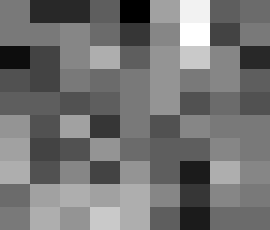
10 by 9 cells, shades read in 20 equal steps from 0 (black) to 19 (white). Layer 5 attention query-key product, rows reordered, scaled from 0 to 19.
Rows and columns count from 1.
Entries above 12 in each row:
1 1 2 0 0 0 0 2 2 3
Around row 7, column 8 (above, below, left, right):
9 13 7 9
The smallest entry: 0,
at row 1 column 5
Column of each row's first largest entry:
7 7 7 6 6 3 1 1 3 4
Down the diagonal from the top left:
9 9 10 8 9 6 7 13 9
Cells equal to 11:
7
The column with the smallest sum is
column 2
